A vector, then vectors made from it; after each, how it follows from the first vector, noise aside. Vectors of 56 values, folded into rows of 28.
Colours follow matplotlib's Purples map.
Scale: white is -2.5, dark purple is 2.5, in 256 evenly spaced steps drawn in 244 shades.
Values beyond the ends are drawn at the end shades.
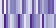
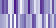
wrapped around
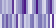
reversed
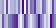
wrapped around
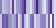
reversed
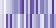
sign-scrambled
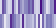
wrapped around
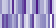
reversed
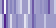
partly zeroed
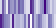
wrapped around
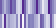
wrapped around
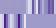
partly zeroed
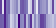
sign-scrambled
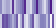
reversed
